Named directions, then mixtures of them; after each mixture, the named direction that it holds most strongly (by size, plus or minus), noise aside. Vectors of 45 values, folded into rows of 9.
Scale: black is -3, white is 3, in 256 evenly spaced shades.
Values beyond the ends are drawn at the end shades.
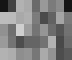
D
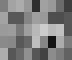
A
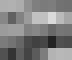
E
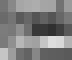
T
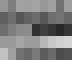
T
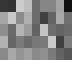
D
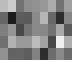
D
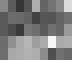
E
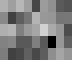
A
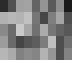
D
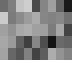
A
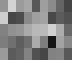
A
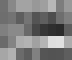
T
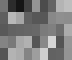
A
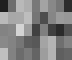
D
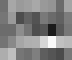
T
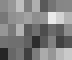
E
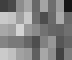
D
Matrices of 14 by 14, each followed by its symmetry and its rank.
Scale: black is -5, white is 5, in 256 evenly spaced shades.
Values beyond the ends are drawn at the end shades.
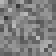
symmetric, full rank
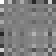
symmetric, rank one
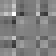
symmetric, rank one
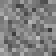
neither, full rank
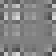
symmetric, rank one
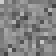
symmetric, full rank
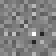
symmetric, rank three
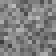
neither, full rank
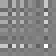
symmetric, rank one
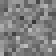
neither, full rank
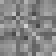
symmetric, rank three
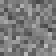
neither, full rank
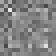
symmetric, rank three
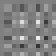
symmetric, rank one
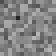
symmetric, full rank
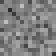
symmetric, full rank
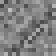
symmetric, full rank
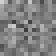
neither, rank three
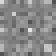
symmetric, rank three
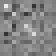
symmetric, rank three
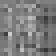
neither, rank three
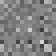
symmetric, rank three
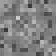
symmetric, full rank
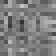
neither, rank three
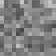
neither, rank three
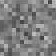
neither, full rank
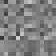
neither, rank three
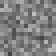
neither, full rank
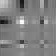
symmetric, rank one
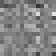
neither, rank three
